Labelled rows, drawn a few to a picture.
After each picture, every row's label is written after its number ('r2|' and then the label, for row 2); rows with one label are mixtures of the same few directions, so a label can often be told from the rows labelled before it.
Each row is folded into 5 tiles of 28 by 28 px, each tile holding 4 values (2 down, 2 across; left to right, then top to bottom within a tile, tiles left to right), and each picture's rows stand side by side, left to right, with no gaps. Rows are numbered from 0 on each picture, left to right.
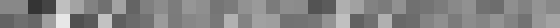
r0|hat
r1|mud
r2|hat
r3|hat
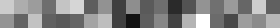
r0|hat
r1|hat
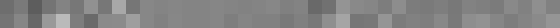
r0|hat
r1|mud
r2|hat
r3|hat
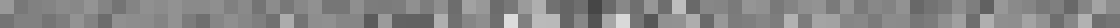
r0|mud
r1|hat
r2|mud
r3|mud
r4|hat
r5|mud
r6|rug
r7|mud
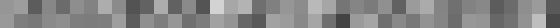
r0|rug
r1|rug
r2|hat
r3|rug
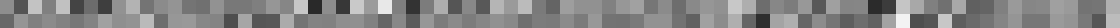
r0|rug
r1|mud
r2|rug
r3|rug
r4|hat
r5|hat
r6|hat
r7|rug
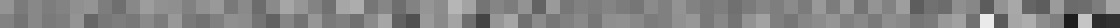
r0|mud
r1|hat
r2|hat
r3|hat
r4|hat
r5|hat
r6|rug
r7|mud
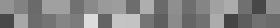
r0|mud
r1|mud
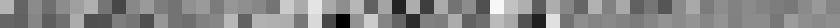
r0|mud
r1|mud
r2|hat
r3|rug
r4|rug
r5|mud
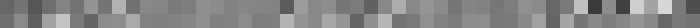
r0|hat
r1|hat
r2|mud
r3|rug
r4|rug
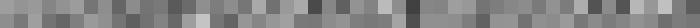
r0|hat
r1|hat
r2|rug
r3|hat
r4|rug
